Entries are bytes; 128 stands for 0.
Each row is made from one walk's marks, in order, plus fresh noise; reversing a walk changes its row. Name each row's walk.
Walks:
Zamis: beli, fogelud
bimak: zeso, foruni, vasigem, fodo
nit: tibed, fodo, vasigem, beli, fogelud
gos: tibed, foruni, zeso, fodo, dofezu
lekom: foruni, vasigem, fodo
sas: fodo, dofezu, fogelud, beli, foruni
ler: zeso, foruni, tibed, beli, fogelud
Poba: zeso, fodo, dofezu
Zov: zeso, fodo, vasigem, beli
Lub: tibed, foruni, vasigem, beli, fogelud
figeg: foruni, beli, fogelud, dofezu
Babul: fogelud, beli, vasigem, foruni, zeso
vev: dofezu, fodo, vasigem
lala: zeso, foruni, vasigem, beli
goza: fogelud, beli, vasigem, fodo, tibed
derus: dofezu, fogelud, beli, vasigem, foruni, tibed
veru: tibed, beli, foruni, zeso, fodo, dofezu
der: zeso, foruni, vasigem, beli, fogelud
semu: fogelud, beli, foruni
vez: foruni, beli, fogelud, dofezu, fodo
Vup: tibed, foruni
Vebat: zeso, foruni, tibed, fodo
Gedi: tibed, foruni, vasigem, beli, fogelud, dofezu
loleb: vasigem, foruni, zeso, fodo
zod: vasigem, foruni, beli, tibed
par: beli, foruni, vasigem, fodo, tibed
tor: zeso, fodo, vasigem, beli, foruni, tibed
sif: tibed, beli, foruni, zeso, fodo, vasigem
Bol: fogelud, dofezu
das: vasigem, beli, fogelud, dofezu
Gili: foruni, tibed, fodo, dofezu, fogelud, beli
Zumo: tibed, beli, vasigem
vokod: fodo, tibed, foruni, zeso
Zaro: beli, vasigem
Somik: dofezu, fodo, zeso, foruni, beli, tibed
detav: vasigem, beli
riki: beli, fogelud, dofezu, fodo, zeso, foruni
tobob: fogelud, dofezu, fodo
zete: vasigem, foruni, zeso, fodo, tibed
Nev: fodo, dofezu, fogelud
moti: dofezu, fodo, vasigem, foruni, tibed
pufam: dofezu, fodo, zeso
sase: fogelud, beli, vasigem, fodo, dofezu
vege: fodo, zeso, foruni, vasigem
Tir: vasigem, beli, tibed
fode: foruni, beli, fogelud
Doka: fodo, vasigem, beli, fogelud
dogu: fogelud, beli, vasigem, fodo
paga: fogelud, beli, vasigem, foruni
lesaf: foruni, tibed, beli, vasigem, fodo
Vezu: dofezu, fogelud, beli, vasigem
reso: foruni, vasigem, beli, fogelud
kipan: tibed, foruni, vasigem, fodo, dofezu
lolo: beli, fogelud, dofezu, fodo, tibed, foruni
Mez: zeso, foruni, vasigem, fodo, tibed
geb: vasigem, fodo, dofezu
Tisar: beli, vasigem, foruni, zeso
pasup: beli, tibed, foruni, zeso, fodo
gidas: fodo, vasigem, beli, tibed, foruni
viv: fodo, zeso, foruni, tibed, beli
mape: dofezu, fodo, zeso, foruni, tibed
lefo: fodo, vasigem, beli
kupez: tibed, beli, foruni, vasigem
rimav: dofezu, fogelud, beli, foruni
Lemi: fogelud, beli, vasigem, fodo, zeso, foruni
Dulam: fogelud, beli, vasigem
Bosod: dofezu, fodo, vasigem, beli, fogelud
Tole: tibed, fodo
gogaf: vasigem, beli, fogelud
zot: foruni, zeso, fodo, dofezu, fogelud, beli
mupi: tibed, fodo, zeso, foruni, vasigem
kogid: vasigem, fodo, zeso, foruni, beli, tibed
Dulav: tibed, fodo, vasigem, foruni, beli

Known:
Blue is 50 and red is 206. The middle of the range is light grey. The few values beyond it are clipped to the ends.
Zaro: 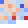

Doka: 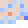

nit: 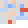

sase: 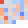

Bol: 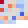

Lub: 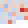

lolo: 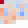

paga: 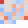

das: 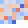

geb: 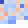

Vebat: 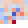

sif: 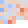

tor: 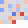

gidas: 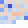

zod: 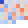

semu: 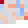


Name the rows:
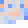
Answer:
lefo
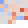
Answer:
kupez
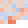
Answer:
veru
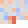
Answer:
pasup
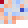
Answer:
riki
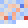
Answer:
gogaf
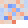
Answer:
viv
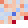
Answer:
ler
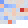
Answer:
Dulav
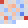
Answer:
Dulam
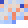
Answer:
detav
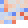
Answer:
lala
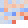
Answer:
der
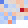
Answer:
kipan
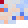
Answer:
tobob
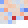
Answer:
Tisar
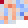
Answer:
Zamis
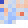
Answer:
loleb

